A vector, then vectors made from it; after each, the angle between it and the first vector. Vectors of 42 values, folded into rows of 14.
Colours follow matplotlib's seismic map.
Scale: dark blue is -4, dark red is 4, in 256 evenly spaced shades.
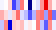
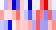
nearly parallel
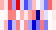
orthogonal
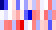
orthogonal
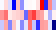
orthogonal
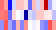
partly aligned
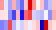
partly opposed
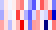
partly aligned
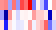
partly opposed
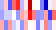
nearly opposite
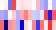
partly opposed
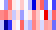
orthogonal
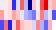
nearly parallel
